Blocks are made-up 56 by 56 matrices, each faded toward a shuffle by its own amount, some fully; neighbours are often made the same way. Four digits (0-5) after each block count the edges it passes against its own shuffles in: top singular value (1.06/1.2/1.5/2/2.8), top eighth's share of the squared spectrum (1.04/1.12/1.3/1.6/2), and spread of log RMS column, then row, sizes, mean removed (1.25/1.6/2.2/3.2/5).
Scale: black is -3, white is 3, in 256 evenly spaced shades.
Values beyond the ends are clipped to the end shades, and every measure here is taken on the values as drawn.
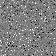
0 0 0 0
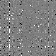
3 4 2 1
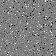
1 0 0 0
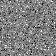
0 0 0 0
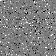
2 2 0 1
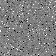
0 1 0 0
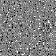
3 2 1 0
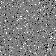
2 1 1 0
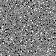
1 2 0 1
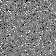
2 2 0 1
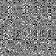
4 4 2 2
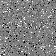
2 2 0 1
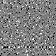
3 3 1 2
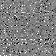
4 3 1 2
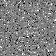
2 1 0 1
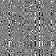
4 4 3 1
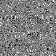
3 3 1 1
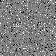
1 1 0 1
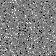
0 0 0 0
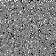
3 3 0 1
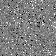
2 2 0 0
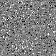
2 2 0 0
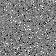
1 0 0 0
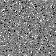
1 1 0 0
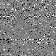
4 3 0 2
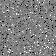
1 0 0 0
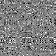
4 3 1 2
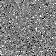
0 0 0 1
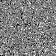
0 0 0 2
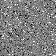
0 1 0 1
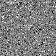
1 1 0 2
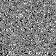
1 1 0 2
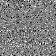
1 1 0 2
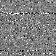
2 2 0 3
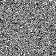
1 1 0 0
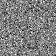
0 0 0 0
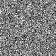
2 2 0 0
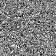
2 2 0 1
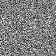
3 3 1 0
